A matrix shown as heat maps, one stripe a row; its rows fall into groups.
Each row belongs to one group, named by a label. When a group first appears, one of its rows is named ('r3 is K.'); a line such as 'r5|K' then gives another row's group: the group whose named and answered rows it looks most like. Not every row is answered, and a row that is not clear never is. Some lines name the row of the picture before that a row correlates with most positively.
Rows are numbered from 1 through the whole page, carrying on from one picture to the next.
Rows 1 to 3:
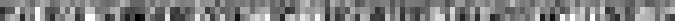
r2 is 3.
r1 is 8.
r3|3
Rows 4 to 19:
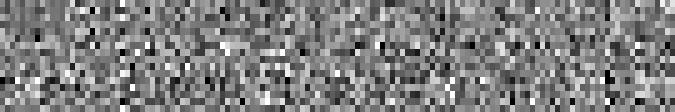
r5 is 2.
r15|3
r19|8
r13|8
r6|8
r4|8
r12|8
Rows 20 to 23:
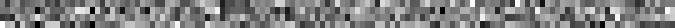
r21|2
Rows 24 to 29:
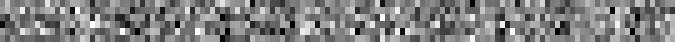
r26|2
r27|3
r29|2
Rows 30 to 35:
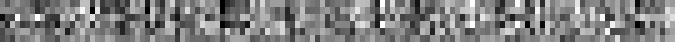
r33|2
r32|3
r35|3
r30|2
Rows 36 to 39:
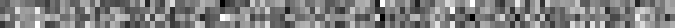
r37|3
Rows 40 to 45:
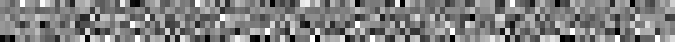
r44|3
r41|2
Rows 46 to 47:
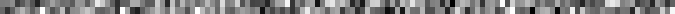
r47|8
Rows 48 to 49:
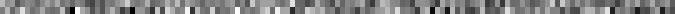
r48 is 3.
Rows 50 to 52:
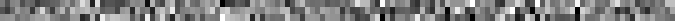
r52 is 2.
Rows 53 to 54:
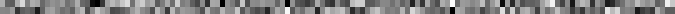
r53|3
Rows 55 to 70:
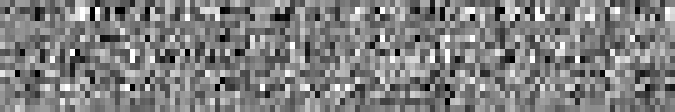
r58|3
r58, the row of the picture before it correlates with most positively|53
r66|2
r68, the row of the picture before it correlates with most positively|54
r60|2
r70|8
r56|2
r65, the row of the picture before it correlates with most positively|54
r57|2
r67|8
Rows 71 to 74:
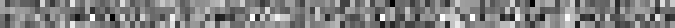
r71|8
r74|8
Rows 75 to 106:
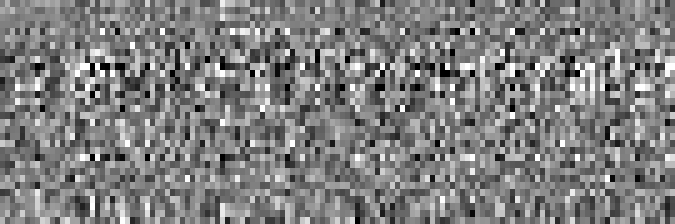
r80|3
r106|8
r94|8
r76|3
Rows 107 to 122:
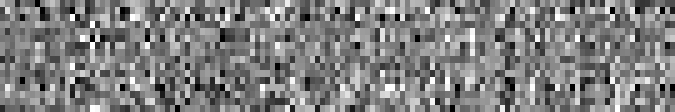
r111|2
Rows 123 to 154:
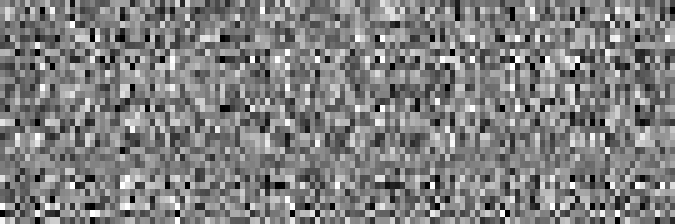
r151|8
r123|8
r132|8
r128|2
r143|3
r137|3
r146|8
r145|8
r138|2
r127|2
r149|8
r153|3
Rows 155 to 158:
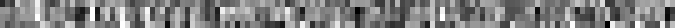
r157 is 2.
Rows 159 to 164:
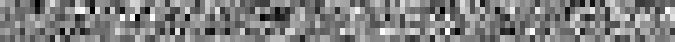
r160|2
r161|8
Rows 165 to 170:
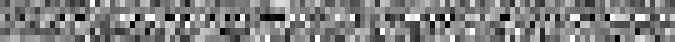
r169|2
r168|8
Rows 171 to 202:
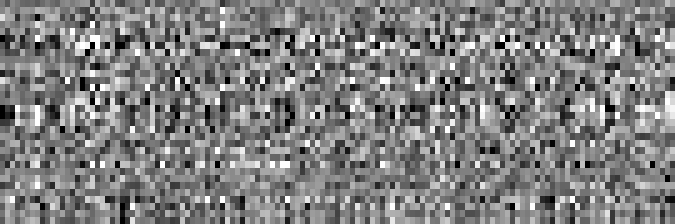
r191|3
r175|8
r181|3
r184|2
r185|2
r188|3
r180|3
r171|2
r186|3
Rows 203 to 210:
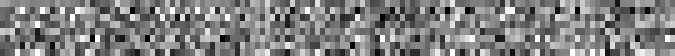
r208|2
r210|3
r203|3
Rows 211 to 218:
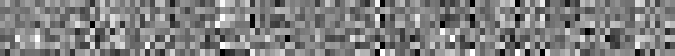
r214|2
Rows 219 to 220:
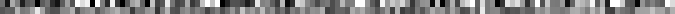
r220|3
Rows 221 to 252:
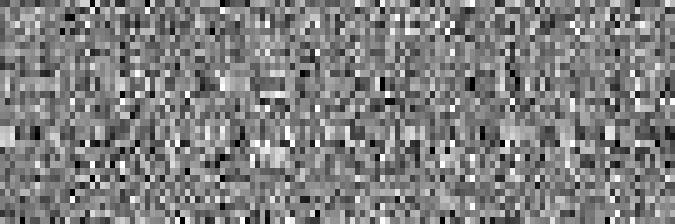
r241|3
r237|8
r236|3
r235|8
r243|2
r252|8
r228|3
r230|3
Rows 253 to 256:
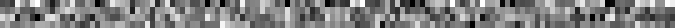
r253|3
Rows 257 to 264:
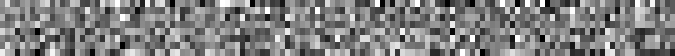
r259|8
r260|3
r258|3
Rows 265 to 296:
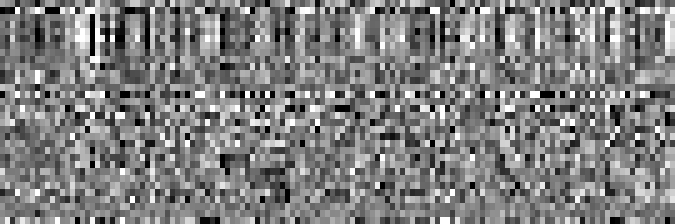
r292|3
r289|8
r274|2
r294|8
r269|2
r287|2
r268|2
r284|8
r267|2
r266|3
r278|3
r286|2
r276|3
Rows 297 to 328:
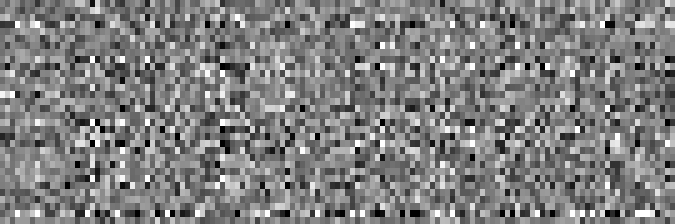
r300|3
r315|2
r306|2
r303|2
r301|8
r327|3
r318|8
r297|2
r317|2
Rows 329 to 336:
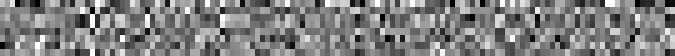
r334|8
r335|3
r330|2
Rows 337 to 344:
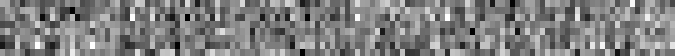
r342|3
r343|3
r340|3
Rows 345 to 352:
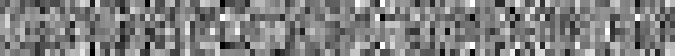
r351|2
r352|2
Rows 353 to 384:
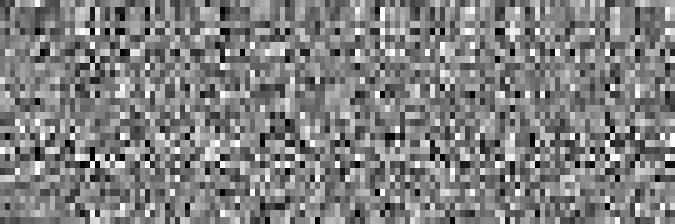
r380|2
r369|8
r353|3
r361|2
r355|2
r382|8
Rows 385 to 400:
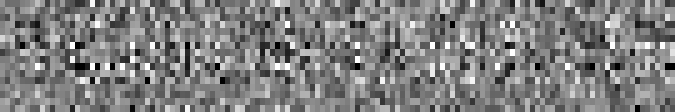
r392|8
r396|2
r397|3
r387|2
